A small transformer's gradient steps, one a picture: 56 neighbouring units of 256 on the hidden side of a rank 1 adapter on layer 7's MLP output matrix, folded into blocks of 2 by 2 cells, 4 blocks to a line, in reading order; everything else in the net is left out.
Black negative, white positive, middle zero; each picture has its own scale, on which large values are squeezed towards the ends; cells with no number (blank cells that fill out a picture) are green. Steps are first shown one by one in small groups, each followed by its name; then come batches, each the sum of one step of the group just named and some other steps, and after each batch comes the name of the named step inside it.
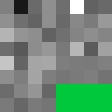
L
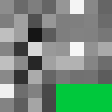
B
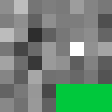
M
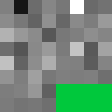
L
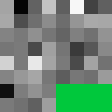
L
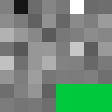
L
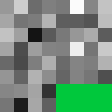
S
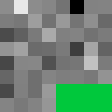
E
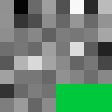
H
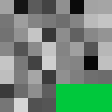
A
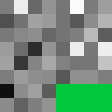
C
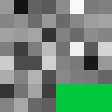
A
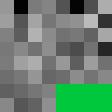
H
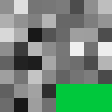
S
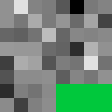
E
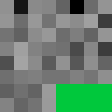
H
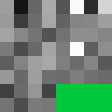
H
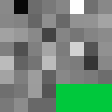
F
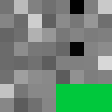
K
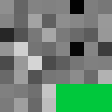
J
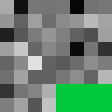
J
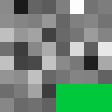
K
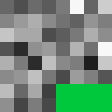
K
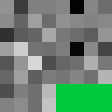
J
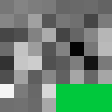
J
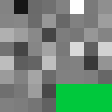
K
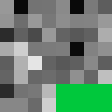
J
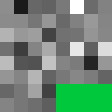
K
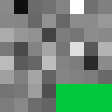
F
